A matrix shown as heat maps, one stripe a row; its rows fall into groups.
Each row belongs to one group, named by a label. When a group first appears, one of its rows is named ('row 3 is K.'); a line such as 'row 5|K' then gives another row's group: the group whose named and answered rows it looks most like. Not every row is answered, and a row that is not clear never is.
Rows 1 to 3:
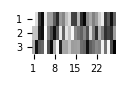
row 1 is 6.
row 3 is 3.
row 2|6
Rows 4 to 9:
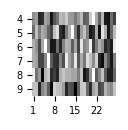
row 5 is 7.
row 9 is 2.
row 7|6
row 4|6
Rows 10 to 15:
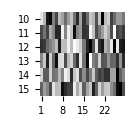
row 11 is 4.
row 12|3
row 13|4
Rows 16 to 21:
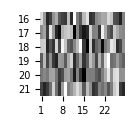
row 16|6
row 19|4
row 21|3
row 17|2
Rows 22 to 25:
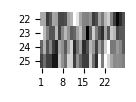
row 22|6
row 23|7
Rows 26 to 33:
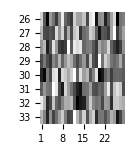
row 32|2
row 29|4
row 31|2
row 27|7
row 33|7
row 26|7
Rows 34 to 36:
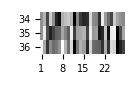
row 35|7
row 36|7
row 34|2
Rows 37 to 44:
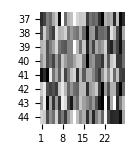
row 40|7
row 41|3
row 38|7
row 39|6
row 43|7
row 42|7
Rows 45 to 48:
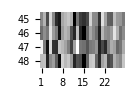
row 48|2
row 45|2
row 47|7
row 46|2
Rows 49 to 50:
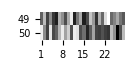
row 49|4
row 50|7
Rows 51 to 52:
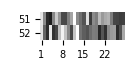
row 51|6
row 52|7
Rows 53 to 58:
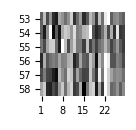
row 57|4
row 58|4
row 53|4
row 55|3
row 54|3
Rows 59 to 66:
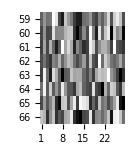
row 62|4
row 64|7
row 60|4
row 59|2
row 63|6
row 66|2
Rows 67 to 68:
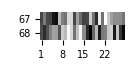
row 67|4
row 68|3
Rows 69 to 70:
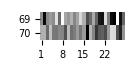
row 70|7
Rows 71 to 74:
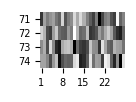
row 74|6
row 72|6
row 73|2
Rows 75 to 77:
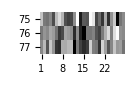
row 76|2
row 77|2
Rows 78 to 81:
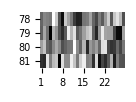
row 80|6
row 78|2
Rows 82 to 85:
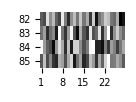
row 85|4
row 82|3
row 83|4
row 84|7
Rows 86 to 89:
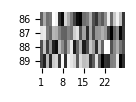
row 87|6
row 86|2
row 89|3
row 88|4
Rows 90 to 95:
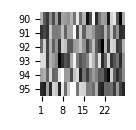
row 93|6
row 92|7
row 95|3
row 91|3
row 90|7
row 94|7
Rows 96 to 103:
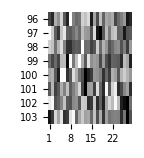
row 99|3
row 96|3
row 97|6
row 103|3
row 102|6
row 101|4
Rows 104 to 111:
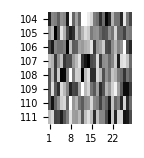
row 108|4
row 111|7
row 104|3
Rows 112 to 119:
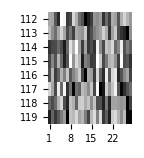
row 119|3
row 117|6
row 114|4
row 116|4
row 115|4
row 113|6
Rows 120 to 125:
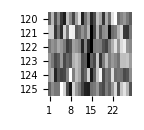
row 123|2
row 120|4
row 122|2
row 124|4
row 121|7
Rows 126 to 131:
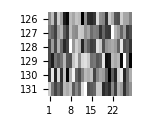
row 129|3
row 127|3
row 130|7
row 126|2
